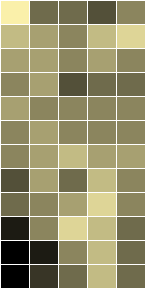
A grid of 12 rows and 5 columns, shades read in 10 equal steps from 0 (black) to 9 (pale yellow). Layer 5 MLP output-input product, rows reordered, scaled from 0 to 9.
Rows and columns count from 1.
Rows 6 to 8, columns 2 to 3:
6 5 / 6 7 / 6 4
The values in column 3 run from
3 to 8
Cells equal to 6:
12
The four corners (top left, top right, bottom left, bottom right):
9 5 0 4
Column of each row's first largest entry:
1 5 1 2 1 2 3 4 4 3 4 4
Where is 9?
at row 1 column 1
